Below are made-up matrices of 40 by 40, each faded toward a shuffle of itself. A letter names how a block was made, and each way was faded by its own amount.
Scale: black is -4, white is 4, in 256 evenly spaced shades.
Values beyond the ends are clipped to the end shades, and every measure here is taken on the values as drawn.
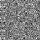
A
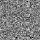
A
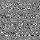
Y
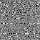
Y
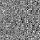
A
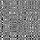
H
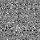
Y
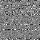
Y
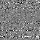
Y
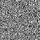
A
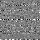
Y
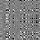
H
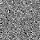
A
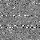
Y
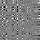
H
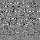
Y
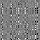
H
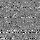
Y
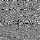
Y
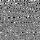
Y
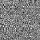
A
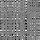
H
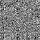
A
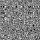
A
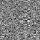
A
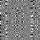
H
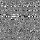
Y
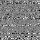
Y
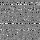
Y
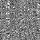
A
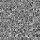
A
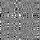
H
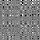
H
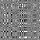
H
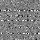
Y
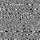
Y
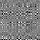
H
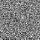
A
